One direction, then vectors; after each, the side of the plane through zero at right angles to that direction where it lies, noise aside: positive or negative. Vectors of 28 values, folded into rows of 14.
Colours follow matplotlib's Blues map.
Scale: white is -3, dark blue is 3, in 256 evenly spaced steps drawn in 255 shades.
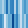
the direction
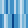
positive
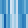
negative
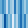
negative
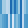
negative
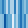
negative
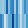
positive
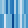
positive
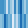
negative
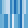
negative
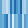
negative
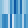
negative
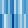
positive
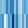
positive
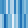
negative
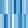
negative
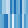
negative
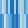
positive
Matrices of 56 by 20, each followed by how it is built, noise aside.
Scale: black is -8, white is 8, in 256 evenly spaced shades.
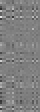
low rank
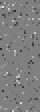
sparse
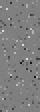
sparse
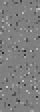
sparse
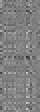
low rank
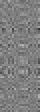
low rank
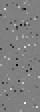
sparse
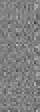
low rank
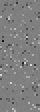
sparse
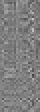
low rank
